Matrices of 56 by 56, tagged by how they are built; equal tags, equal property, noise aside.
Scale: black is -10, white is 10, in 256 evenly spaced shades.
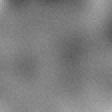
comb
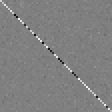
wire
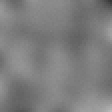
comb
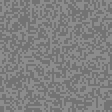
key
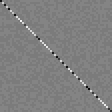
wire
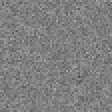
key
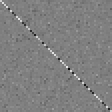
wire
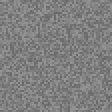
key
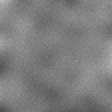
comb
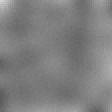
comb
